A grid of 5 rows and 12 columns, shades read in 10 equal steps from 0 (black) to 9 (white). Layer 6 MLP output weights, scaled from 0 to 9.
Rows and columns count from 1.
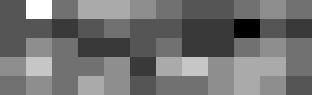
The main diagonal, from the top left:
3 3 4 4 5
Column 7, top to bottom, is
4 3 4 6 4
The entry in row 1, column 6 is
5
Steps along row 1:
up down up same down down down same up up down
